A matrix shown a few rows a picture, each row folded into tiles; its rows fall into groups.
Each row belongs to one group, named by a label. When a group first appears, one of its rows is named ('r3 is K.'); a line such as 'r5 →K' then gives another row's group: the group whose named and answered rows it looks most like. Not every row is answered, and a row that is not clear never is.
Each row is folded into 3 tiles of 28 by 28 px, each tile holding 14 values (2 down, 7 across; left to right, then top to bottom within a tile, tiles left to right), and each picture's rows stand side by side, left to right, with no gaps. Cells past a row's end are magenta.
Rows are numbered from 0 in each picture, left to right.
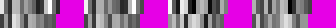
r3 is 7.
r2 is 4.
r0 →7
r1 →7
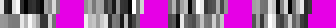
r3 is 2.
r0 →4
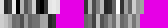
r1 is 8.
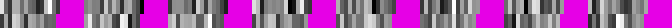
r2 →2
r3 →7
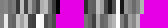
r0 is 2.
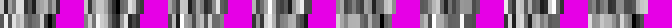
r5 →2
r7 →4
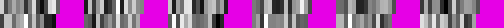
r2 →2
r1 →8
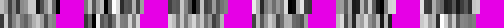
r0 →7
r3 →7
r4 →4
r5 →4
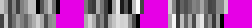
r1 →4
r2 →4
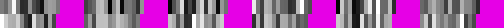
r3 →7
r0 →4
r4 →8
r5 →2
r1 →2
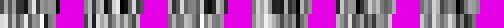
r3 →4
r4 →8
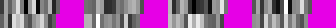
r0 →2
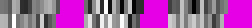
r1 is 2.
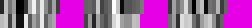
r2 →2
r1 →7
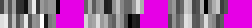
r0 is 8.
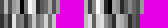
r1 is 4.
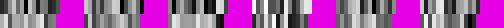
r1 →7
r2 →4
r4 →2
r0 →2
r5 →2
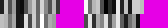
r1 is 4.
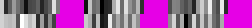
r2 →8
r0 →4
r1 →8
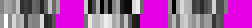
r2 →2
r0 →4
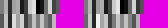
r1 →7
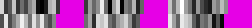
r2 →4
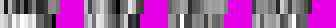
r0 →4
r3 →2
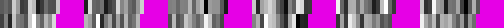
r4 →7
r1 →8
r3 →2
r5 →4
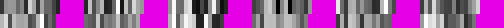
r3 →2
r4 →7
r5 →4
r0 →2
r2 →2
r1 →8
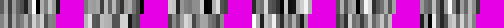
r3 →4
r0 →8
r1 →2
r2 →7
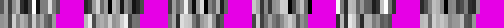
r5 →2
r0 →8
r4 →7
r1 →2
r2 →2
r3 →7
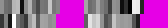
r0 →7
